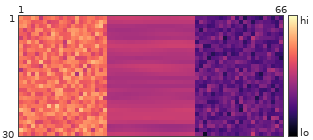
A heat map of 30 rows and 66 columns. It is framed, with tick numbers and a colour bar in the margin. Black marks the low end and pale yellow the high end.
The table splits into one row of 3 panels. Panel 1,1: high, fine-grained. Panel 1,2: middling, streaked across, faint in contrast. Panel 1,3: low, fine-grained.
